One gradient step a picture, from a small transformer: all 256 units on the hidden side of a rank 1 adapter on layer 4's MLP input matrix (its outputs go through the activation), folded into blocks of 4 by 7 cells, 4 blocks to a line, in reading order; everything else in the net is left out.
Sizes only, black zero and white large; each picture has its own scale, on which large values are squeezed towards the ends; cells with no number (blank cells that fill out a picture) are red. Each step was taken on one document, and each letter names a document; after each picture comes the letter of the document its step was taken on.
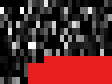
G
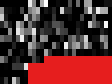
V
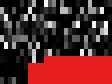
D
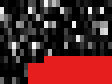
D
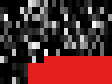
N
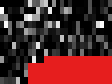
G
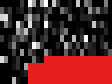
V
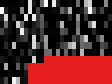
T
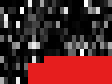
G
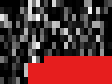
N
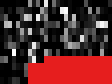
N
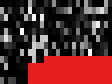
T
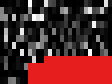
T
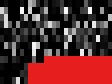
N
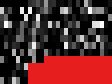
N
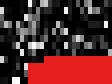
V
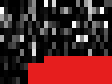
D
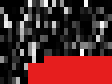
G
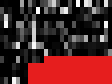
V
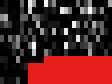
D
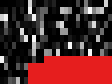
T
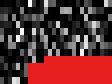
T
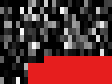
N
